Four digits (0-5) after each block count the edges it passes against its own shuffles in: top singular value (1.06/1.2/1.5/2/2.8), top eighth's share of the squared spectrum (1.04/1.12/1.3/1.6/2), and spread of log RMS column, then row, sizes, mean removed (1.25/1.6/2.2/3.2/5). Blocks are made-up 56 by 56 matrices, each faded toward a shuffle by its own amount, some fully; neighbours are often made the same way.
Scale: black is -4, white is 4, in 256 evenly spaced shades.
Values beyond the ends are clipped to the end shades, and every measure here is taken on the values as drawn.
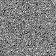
0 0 0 0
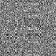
4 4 2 2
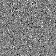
2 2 1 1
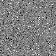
1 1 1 0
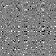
4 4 2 2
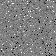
0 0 0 0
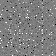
3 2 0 0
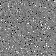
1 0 0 0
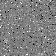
1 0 0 0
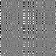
5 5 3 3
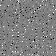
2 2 0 0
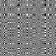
5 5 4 3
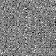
3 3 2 1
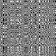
5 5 3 3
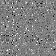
3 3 1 1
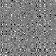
4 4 2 2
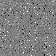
2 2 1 0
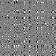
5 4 2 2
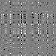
5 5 3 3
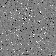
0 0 0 0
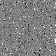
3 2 1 0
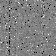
2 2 1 0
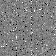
2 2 1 0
